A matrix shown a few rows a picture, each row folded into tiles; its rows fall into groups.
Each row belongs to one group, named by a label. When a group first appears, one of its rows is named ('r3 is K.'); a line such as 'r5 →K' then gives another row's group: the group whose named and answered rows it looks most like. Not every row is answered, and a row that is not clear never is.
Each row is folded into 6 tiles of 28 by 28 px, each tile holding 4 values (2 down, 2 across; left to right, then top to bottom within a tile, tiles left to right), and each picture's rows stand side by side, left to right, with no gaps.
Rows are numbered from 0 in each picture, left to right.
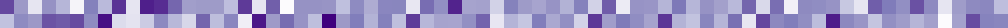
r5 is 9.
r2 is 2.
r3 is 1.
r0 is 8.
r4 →1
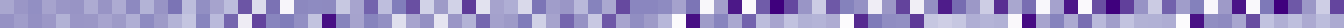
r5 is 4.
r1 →1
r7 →4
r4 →4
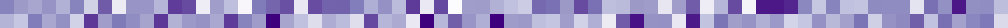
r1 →8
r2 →1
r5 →2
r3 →9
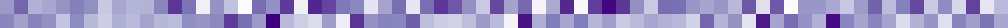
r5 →9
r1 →8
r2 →4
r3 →4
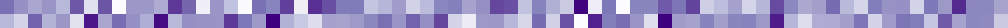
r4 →8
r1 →8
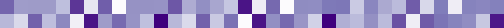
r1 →1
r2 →1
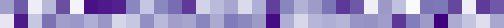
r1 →8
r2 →8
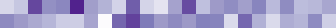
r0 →9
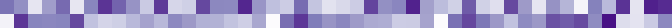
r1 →9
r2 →9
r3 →8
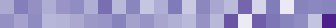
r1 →1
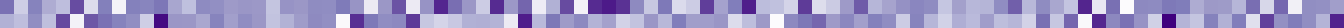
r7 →1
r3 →4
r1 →9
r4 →9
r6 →1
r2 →4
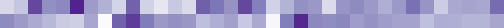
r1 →9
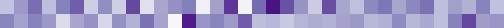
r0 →9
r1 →4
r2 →9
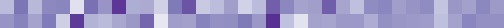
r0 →2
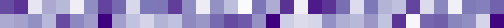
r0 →8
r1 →8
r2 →1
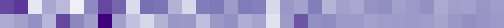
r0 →8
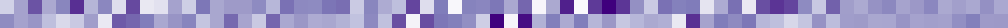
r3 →4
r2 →1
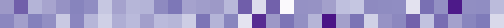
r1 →1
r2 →2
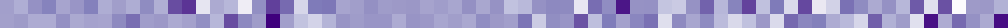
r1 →8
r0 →9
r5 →1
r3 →2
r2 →9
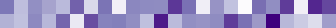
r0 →1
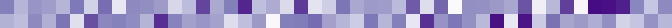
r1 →9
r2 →1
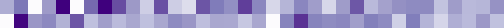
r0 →4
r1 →9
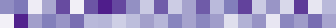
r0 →4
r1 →9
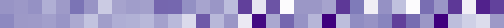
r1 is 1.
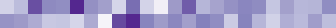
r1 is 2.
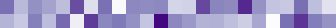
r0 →1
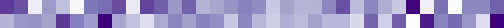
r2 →1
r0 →8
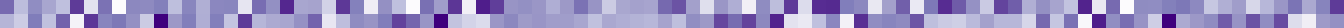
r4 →8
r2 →8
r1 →2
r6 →1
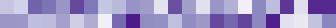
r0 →9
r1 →8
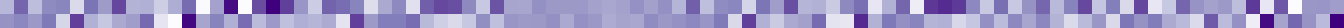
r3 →9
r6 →9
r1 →4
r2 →4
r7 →1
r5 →4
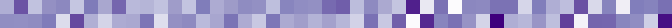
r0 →2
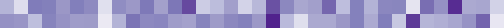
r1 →8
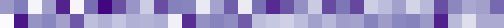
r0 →4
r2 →8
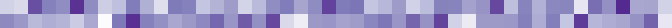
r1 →8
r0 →9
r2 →8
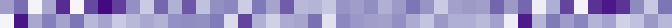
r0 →4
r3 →4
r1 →2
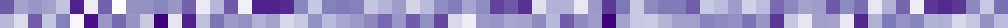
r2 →8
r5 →4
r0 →1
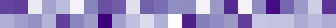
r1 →4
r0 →8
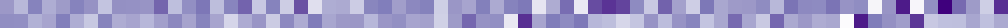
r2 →9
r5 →4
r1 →9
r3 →4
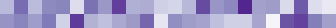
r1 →9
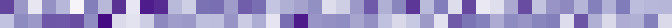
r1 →9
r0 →8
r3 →2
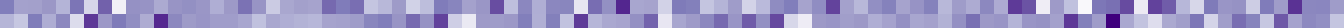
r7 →2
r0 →1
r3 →2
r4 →8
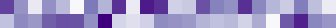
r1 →9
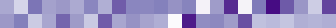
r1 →4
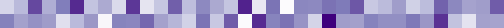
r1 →1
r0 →9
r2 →8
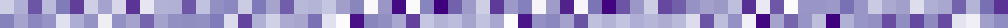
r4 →1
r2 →4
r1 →2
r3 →4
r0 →9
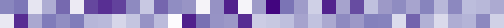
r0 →4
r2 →2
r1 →4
